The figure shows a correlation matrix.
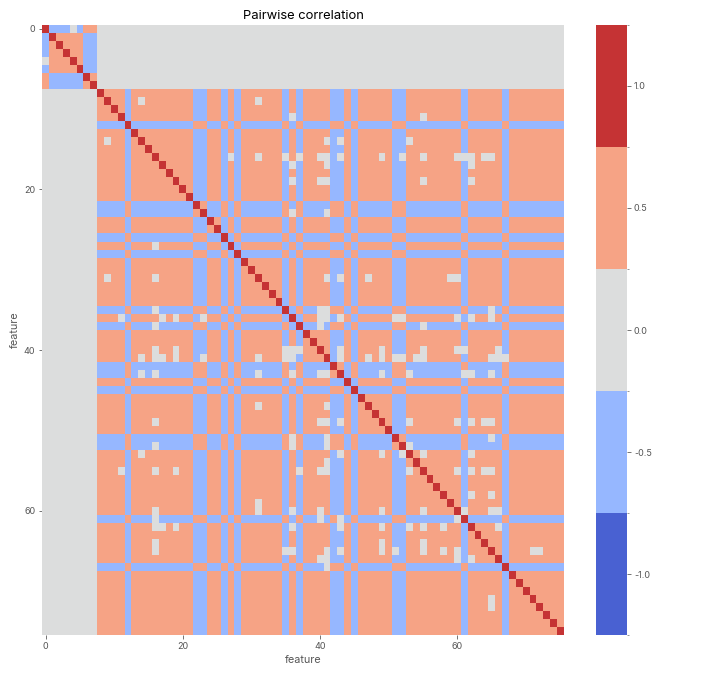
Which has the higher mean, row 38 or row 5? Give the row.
38
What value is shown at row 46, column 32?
0.5
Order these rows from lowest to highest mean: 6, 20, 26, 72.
26, 6, 72, 20
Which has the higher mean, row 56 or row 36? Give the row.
56
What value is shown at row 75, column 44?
0.5
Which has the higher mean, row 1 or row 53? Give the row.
53
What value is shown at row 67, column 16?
-0.5
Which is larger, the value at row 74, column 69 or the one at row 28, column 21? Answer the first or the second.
the first
